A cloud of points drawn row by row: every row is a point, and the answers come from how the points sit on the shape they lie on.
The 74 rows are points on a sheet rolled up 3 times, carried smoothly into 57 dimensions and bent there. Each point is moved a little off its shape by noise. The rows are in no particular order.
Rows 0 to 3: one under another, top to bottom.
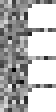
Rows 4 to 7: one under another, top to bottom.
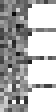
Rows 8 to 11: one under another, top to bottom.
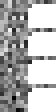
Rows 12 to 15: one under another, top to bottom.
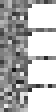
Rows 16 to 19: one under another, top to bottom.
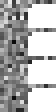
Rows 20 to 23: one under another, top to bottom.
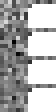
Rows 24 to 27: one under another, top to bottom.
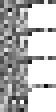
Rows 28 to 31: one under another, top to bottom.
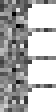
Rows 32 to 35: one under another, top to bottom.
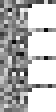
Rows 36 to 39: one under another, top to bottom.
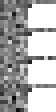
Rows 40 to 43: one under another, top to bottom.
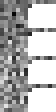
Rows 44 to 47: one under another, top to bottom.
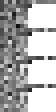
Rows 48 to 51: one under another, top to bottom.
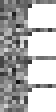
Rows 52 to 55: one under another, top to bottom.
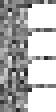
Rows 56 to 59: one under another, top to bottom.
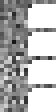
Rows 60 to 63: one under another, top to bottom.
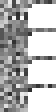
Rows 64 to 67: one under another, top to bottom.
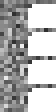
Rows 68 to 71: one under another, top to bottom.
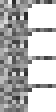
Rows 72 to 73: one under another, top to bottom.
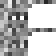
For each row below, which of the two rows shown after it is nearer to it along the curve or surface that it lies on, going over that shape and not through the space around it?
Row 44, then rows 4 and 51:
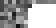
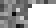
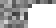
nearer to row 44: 4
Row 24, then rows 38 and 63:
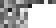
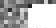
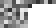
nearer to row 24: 63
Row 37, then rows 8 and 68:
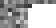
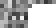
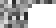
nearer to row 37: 8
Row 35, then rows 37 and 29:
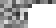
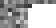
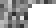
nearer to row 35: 29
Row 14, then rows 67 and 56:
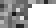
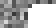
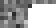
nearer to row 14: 56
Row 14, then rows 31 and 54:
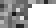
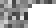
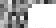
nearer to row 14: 31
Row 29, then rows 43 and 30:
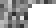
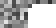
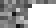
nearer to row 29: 43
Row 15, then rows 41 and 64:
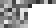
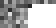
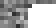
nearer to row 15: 41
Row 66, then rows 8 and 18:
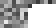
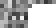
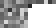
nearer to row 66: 18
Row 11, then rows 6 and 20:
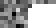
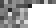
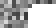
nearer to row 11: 6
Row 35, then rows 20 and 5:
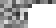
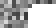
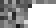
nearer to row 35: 20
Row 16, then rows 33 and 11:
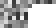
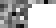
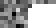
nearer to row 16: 33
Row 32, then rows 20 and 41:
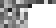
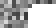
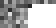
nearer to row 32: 41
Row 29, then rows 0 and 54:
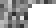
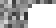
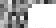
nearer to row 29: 0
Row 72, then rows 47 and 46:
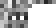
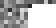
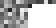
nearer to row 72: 46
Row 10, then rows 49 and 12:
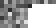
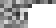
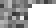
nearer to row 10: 49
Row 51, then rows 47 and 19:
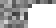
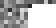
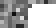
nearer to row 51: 19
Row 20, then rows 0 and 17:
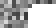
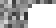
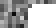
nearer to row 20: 0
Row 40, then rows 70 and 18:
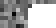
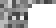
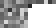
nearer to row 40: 70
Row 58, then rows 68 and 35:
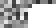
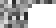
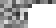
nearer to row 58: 68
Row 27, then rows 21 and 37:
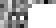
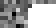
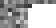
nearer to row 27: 21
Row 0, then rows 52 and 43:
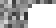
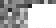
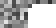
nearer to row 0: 43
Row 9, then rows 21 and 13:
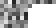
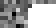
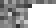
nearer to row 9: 21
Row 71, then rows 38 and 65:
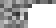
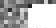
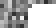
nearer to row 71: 65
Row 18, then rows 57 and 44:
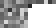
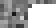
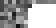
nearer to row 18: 44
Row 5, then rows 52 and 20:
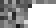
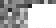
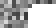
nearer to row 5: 52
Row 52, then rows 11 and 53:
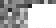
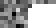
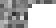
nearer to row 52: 11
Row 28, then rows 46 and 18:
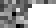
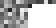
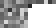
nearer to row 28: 18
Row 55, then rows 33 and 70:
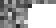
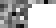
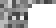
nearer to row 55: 33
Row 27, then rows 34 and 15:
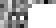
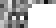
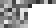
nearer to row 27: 34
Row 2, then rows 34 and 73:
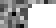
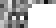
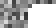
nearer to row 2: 34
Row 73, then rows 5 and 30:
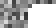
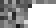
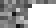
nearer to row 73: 30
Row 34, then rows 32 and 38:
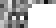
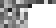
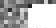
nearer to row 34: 32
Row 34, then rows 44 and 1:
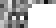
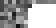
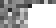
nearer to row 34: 44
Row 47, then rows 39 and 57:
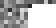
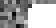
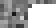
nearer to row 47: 39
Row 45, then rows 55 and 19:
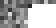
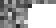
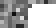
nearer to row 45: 55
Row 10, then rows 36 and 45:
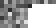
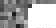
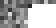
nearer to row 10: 45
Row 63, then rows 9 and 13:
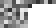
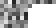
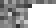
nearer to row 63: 9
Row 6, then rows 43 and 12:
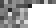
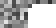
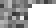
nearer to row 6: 43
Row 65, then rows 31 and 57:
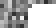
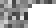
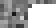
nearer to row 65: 31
